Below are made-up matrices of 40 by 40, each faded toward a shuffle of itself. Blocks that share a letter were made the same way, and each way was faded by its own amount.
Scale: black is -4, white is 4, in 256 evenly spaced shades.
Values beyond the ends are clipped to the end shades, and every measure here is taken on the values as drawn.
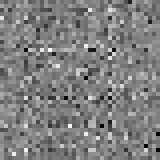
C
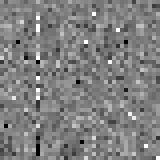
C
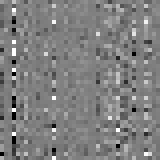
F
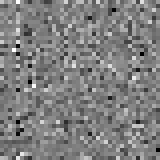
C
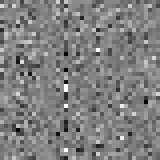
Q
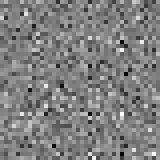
C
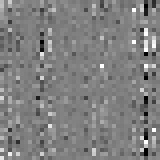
F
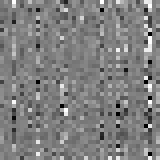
F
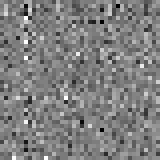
C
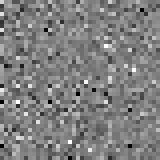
C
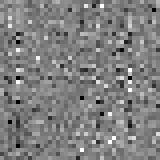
C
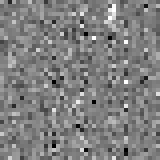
Q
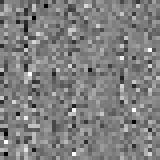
Q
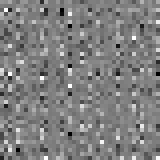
F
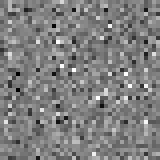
C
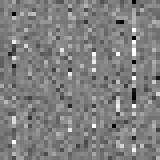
Q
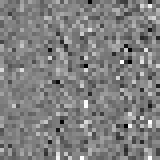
Q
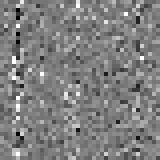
Q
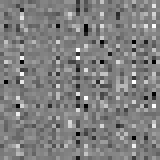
F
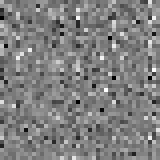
C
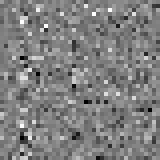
C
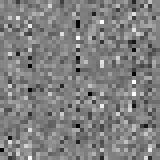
Q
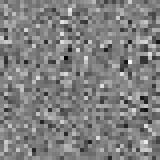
C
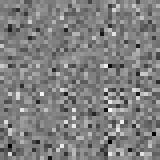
C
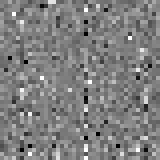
C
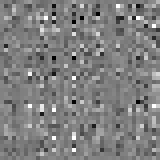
F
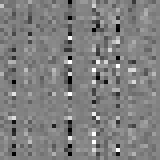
F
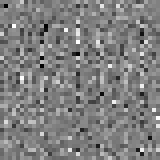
C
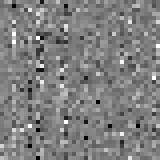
Q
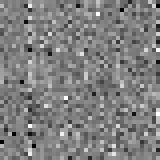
C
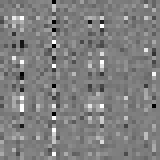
F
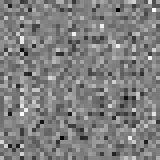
C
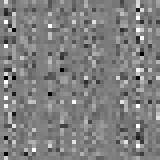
F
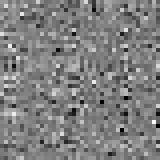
C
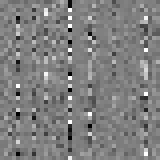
F
